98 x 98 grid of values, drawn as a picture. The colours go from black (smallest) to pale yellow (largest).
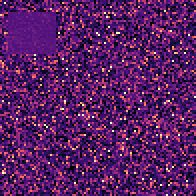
Stripes: none. Grain: fine. Mirror symmetry: none. Histogram: skewed, a long tail of high values. Odd rows or columns: none. Calmest part: top left. Slope: none. Average level on the scale: 30%. Odd patch: calmer, in the top left.
